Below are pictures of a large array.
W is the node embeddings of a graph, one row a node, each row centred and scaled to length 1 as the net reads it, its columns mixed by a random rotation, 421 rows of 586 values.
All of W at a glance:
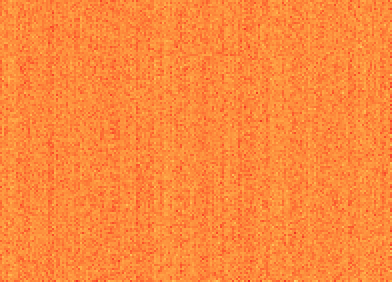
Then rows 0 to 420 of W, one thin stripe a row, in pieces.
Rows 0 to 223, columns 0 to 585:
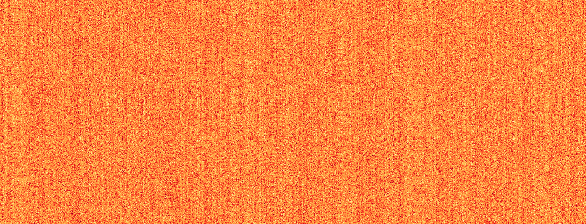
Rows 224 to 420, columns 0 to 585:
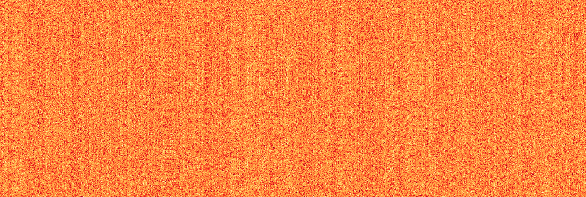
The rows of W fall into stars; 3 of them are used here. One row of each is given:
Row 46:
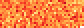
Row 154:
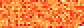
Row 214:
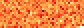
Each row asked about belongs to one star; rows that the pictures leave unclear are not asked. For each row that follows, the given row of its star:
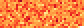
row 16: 154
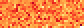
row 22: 154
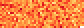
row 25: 46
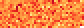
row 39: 214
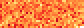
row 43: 154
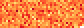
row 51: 154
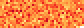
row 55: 154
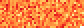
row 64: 46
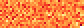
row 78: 154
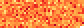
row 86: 154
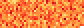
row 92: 214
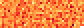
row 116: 214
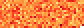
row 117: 214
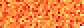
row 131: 154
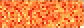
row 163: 46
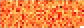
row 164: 214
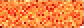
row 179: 154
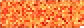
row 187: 214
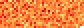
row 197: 154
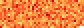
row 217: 214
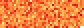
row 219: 46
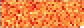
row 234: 46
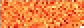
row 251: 214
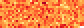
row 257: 154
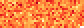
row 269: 214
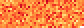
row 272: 214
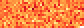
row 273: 154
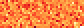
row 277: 154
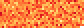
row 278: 214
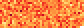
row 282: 154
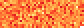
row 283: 214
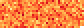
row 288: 214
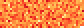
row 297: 214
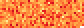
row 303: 214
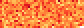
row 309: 154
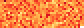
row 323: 46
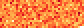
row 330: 154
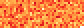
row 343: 214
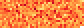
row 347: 214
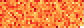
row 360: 46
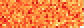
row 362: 46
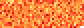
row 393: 214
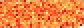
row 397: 154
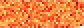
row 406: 154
